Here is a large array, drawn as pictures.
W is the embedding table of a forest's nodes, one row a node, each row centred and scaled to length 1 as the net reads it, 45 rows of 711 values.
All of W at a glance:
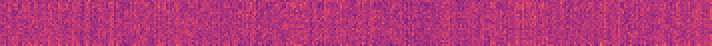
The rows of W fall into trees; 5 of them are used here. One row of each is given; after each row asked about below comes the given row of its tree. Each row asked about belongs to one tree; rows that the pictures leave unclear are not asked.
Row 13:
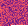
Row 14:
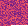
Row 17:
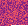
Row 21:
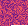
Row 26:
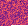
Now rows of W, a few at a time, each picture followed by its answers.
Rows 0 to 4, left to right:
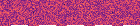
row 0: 21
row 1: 26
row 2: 14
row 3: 14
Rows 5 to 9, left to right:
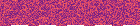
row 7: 14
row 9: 26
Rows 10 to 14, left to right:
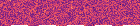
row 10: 26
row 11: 13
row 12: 21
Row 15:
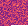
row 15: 26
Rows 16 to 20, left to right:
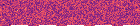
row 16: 13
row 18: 14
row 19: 21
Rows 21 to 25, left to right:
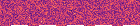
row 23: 21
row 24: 14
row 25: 17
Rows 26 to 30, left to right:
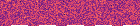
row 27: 14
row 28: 13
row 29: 17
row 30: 21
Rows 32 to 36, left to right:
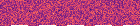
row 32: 17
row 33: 21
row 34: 14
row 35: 21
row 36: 21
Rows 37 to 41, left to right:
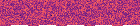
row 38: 17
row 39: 14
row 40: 14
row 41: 21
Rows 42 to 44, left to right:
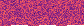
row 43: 14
